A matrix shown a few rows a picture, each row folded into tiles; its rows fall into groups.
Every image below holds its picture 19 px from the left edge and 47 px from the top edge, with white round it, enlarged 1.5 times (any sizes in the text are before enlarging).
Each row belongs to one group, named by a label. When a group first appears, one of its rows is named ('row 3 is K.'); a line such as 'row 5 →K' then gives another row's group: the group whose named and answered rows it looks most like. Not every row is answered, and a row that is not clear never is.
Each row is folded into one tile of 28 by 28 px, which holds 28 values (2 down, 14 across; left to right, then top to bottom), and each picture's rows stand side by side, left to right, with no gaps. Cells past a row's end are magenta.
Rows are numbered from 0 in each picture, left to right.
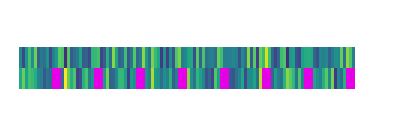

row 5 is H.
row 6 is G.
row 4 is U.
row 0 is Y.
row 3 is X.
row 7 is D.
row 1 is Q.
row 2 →G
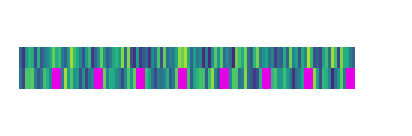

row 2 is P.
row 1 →Y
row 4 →X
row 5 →Y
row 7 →U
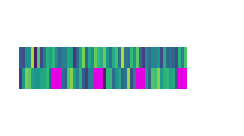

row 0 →X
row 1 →D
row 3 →X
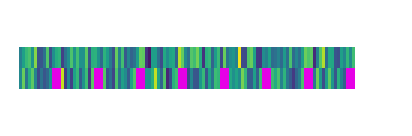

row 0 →Y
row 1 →P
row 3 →D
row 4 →G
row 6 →H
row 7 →Y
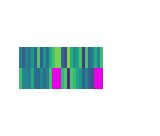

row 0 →H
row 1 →Y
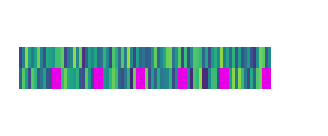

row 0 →Y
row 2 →P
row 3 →P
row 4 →X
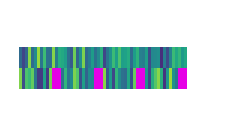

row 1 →G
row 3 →X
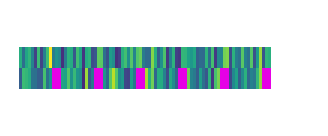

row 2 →D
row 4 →H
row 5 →G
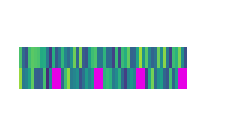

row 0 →P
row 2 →H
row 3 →Q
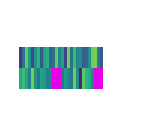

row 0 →Y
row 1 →Q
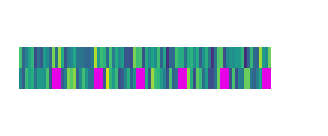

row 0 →X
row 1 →X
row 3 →X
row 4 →U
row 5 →G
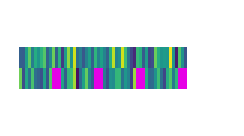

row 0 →P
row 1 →X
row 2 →P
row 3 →P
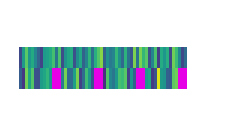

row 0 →X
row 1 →Y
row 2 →G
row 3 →U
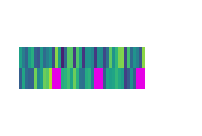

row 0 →G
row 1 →Y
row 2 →Y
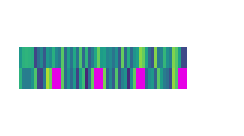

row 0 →U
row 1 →H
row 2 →H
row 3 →U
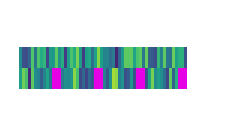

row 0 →H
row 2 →D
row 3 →Q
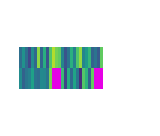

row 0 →H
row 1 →P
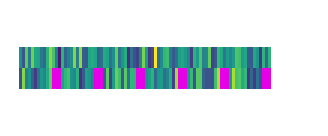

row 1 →Q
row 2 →G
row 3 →P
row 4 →U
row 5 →Y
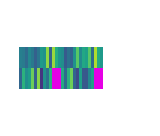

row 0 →D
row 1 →D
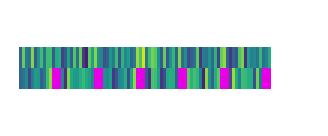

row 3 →X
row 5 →G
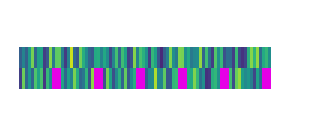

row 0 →G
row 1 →P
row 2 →G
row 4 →Q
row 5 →D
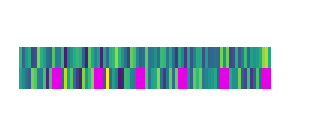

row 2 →Q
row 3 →P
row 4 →X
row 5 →D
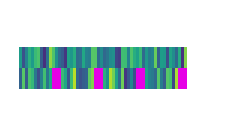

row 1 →U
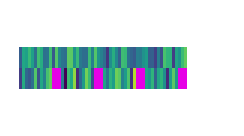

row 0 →G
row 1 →X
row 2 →P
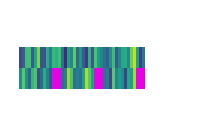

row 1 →X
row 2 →U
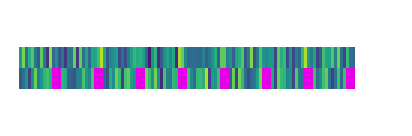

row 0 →G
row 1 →H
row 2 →X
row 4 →D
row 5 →U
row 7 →P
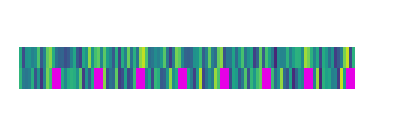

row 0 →U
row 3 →Q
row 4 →U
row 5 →G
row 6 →D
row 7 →U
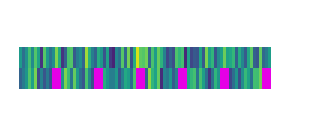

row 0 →Y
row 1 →Y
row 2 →H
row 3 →Q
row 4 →H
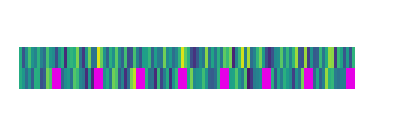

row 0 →U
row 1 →Y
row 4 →H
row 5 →Q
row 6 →P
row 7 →Y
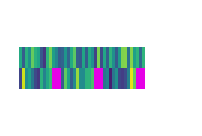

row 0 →Q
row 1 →G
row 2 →U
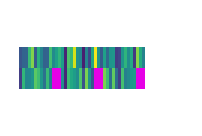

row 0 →G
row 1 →X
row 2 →D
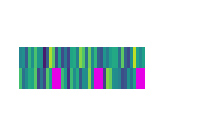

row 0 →U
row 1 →U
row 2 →Q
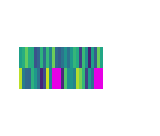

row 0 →U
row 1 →G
